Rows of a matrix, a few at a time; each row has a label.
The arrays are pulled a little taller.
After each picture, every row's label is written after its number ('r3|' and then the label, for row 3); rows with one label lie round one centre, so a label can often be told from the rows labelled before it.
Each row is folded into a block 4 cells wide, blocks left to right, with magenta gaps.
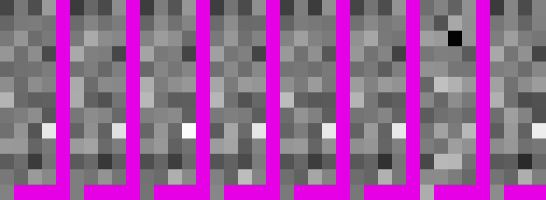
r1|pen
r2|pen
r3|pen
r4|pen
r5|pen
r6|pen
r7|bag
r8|pen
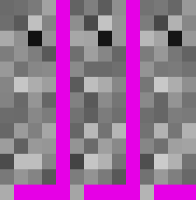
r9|bag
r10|bag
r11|bag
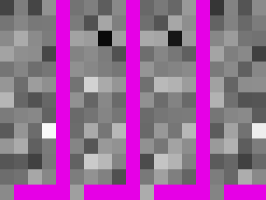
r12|pen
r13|bag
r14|bag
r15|pen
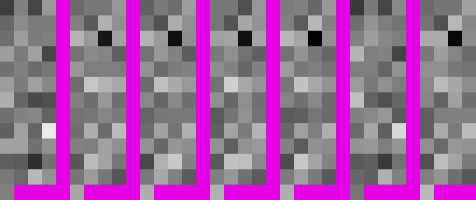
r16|pen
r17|bag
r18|bag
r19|bag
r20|bag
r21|pen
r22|bag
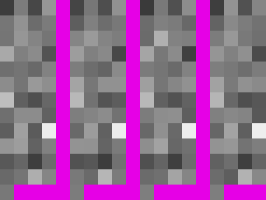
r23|pen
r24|pen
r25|pen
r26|pen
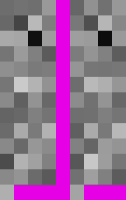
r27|bag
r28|bag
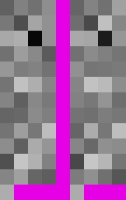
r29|bag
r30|bag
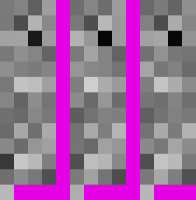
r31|bag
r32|bag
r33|bag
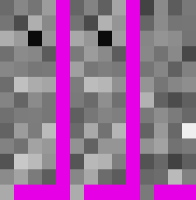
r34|bag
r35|bag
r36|pen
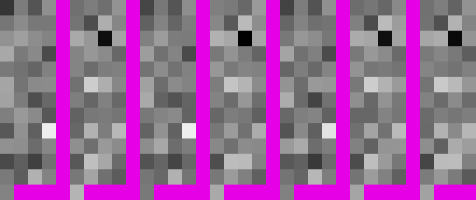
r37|pen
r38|bag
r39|pen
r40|bag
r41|pen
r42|bag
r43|bag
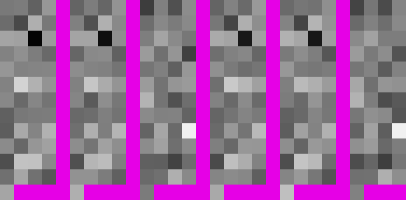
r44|bag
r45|bag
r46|pen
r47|bag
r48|bag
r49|pen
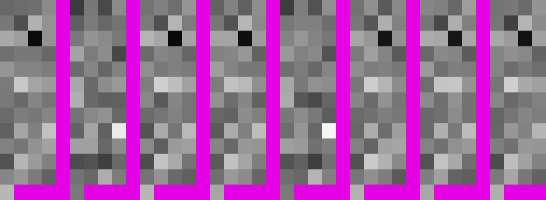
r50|bag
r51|pen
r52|bag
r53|bag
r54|pen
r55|bag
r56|bag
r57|bag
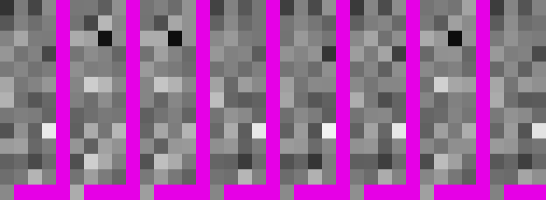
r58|pen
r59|bag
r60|bag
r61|pen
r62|pen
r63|pen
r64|bag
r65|pen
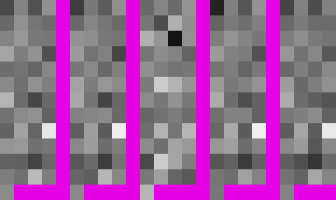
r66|pen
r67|pen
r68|bag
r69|pen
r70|pen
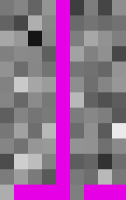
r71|bag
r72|pen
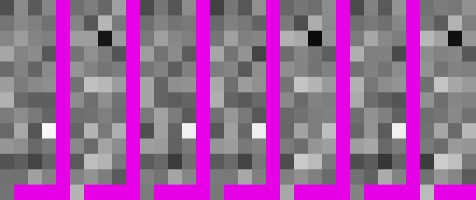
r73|pen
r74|bag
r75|pen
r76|pen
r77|bag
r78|pen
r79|bag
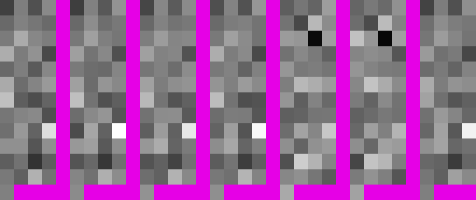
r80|pen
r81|pen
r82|pen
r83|pen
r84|bag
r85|bag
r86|pen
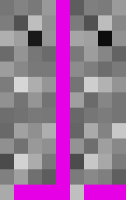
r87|bag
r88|bag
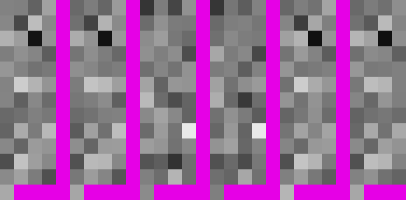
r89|bag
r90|bag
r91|pen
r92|pen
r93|bag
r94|bag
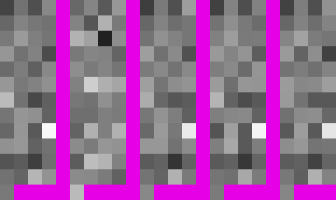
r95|pen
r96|bag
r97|pen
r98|pen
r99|pen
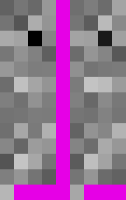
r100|bag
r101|bag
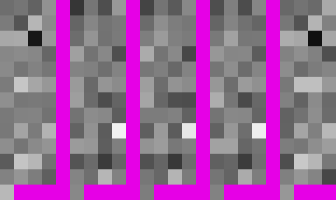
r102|bag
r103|pen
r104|pen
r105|pen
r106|bag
